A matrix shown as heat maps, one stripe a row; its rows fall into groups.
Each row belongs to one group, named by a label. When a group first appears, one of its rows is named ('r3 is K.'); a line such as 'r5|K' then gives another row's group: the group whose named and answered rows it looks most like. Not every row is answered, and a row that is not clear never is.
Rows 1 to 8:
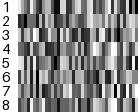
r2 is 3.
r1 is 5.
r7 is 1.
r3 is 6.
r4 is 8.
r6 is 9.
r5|5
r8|8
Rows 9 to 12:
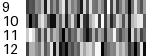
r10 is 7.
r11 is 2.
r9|9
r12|5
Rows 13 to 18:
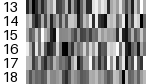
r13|3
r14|9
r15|6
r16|5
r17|9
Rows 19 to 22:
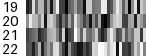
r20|2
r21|9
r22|3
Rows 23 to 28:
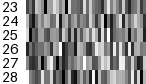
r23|9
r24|7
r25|7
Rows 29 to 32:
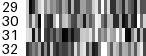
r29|7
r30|6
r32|8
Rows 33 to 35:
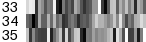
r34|3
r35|1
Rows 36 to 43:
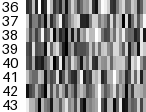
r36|8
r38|5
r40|8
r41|2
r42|3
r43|6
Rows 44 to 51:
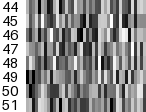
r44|6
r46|8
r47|2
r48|2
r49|3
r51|7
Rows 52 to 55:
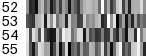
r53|9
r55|7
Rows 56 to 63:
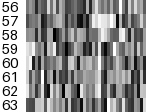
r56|3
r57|3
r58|8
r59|2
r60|5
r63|9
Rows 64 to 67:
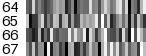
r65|7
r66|8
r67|1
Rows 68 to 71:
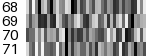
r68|6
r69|1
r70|9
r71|6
